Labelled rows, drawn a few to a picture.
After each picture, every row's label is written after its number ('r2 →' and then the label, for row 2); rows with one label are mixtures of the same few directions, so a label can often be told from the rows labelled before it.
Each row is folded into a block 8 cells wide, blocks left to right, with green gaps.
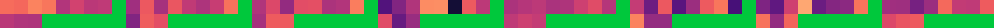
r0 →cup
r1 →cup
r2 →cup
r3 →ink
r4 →cup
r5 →cup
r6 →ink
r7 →cup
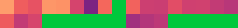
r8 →cup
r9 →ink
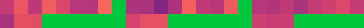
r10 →cup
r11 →cup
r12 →cup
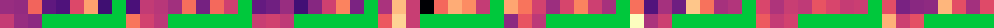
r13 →cup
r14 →ink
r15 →cup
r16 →ink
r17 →ink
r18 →cup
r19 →cup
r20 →cup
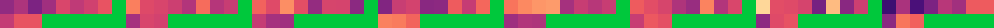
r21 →cup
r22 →ink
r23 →cup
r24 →ink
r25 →cup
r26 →ink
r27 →ink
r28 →cup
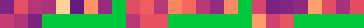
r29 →ink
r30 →cup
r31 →cup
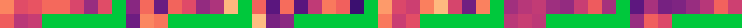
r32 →cup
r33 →cup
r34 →cup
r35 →cup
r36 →cup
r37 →cup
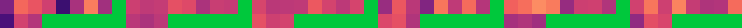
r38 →cup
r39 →ink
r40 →cup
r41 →ink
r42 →cup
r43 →cup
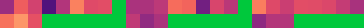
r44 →ink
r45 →ink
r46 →ink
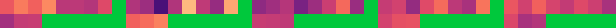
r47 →cup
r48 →cup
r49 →cup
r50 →cup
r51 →cup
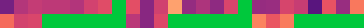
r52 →ink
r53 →ink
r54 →ink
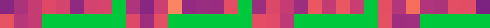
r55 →ink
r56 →ink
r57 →ink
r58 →cup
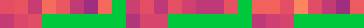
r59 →cup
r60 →cup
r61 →cup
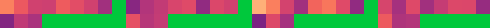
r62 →ink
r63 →ink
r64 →ink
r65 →cup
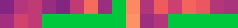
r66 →cup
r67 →cup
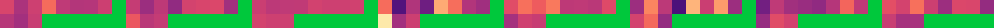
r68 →ink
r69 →cup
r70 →cup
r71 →cup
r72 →cup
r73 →ink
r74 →cup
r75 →cup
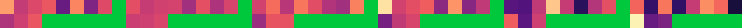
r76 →ink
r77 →ink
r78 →cup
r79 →ink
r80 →ink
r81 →cup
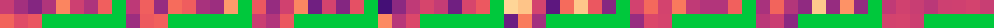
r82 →cup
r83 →cup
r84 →ink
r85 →ink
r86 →ink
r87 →cup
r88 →ink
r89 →ink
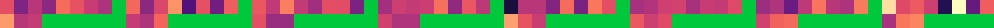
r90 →cup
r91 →ink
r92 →cup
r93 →ink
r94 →ink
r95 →ink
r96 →cup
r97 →ink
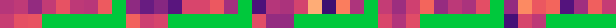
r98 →cup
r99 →cup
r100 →ink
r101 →ink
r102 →cup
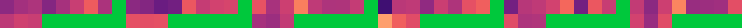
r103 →cup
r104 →cup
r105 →ink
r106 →ink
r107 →ink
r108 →ink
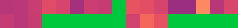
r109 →ink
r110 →ink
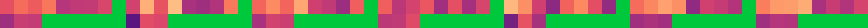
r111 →cup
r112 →cup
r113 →cup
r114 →ink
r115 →ink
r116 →cup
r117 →cup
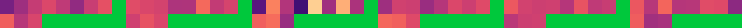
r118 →ink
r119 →ink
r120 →ink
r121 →ink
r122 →ink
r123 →cup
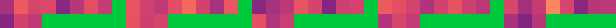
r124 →cup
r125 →cup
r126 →ink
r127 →ink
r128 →ink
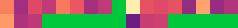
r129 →cup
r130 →ink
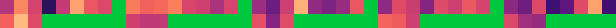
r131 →ink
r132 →cup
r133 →ink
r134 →ink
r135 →cup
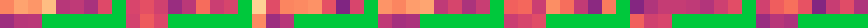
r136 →cup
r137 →ink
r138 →cup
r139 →cup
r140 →cup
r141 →ink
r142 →cup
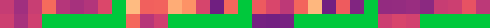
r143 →ink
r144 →cup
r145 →ink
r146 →cup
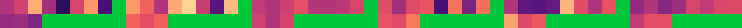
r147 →cup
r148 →cup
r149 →ink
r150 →ink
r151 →cup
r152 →cup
